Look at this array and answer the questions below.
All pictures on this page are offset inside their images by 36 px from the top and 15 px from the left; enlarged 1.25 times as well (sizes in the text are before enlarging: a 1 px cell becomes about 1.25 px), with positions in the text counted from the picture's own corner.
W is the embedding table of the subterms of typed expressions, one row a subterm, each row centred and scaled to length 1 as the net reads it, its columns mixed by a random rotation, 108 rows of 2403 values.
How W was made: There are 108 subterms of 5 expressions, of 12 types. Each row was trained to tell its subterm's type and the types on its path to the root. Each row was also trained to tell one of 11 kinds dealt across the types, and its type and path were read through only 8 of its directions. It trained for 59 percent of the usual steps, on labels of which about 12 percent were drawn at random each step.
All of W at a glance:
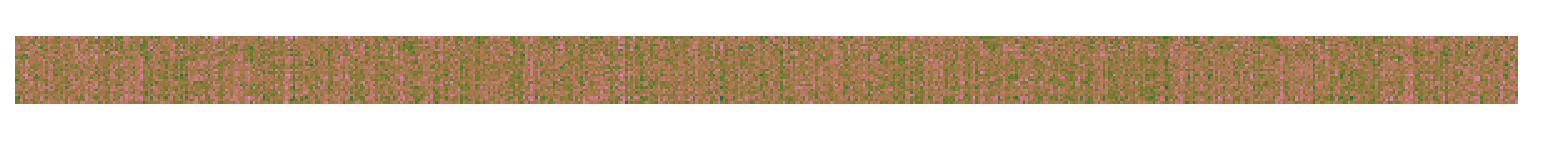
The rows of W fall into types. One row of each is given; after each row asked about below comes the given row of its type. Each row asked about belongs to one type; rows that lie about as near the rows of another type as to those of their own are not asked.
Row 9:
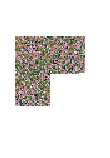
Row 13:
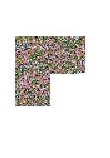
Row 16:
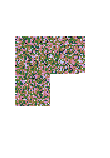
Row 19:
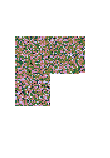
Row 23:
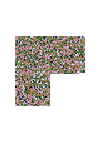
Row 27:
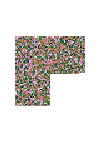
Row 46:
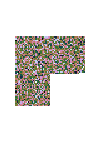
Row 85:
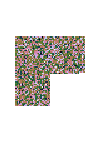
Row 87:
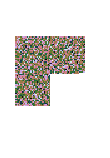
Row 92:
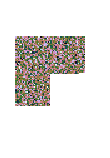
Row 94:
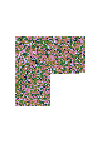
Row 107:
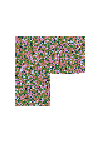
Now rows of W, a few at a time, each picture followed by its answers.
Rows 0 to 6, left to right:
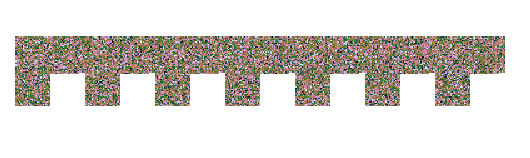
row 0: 46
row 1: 27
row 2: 27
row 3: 27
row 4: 16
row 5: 9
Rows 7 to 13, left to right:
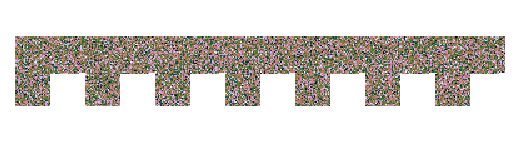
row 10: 9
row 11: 13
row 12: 46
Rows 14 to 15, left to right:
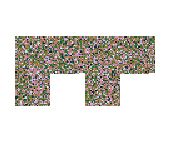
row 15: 46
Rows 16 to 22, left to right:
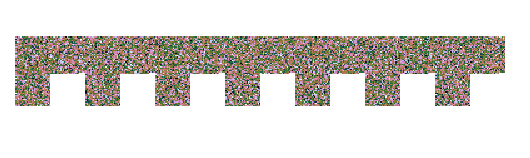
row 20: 13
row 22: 23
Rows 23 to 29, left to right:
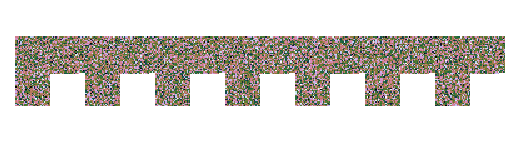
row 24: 94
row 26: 87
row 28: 13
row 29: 13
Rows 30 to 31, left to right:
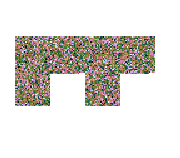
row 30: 87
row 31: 19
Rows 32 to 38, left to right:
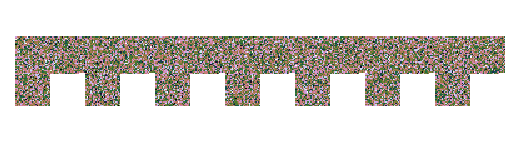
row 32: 27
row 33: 13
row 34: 19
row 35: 107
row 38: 46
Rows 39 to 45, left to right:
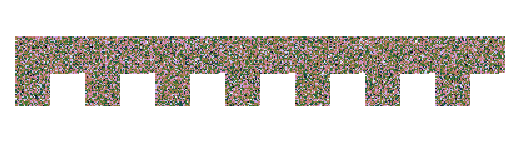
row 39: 94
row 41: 87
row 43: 85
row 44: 16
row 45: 16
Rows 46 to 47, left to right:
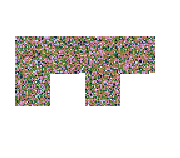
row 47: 94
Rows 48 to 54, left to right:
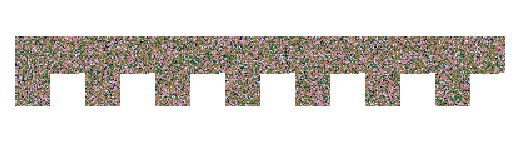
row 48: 23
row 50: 9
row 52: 27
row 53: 46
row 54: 107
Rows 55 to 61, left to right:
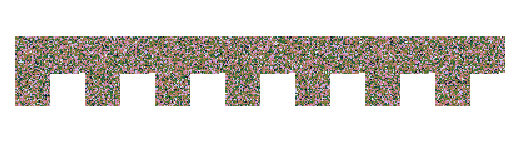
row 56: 16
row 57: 23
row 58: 16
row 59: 23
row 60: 27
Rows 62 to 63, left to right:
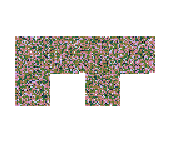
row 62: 27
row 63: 9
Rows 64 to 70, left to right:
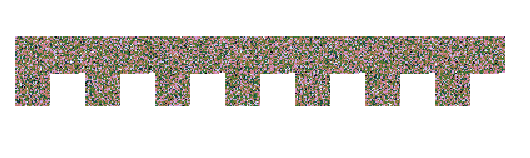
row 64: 92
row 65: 16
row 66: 85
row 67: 85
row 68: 13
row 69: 85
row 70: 16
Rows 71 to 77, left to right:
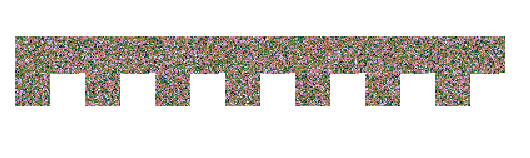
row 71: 13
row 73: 27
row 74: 46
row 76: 23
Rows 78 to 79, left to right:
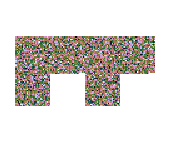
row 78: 46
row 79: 27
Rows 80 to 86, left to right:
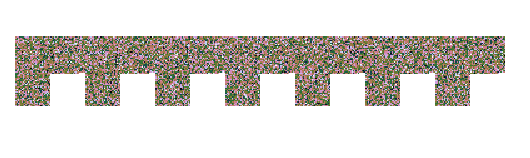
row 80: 107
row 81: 16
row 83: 46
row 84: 23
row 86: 9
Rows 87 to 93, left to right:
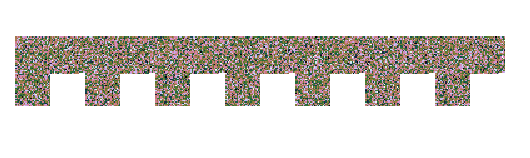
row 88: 19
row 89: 85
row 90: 13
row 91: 87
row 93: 107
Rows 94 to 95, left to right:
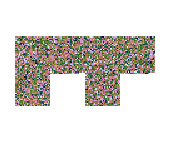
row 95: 19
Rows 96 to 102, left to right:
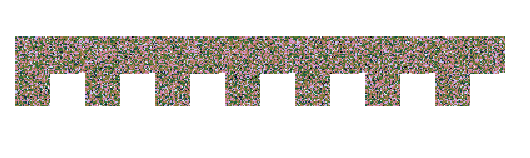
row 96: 85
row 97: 85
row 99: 85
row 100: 85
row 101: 23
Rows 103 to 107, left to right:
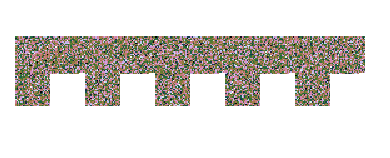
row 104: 46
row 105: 16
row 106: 107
